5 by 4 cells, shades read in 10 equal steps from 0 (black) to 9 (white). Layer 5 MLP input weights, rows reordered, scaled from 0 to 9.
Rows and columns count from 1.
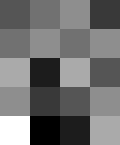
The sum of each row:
14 18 16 15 16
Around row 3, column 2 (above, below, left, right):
5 2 6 6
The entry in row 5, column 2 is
0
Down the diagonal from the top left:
3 5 6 5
